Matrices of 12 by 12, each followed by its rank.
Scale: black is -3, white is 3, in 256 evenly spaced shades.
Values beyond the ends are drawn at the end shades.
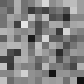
full rank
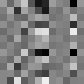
two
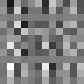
two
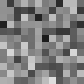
full rank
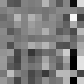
two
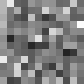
full rank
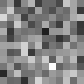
full rank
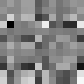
two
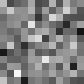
full rank
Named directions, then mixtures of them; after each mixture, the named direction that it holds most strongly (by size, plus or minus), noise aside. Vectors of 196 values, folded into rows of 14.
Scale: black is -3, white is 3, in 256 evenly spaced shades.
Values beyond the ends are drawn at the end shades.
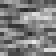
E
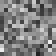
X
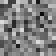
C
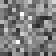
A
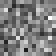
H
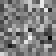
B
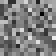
C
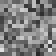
X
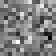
A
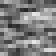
E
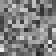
X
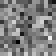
A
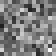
X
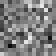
B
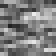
E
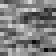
E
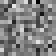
C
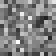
A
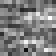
E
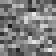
E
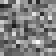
C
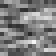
E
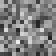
A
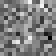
B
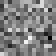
B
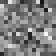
B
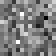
A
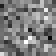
B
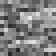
E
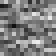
E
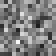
A
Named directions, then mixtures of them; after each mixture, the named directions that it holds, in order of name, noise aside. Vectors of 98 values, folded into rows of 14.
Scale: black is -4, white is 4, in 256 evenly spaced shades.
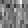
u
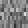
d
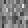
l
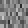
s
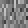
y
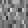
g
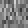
g, y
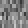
d, l, u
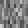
s, u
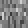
d, s, u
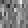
u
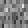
d, l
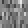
d, u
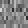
d, g, y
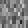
l, s, u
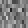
g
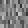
s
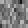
s, u, y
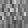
d, g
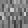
d, g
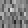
d, g, l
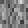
s, u, y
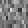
g
